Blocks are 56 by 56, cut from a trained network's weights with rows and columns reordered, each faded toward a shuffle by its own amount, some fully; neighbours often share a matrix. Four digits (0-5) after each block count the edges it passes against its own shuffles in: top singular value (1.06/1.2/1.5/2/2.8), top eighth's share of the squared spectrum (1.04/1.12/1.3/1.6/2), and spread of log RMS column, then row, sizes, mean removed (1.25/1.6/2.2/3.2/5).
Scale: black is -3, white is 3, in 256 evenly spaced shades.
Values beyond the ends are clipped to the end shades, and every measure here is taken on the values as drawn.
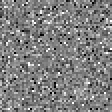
2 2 0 1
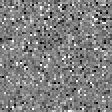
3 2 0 1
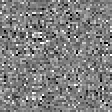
3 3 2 2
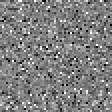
3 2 0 1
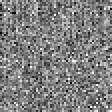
2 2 0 1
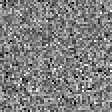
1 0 0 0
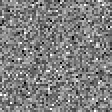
0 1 0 0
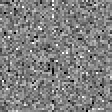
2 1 0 0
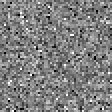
2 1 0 0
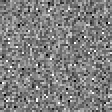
1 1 0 0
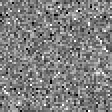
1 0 0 0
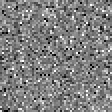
1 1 0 0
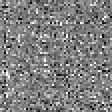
3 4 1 2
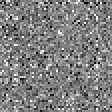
3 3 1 2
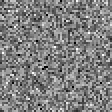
0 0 0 0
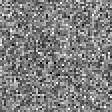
2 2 0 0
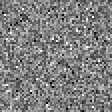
0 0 0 0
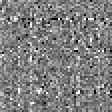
3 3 1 2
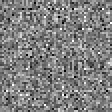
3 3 1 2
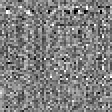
3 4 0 2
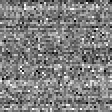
3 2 0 1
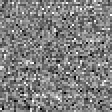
1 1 0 0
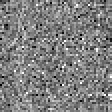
2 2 0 1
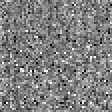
2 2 0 1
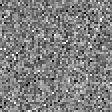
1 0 0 0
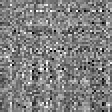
3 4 1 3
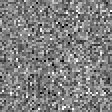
2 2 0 1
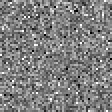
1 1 0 0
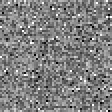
1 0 0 0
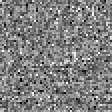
1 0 0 0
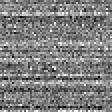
4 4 1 3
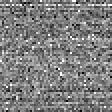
3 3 0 1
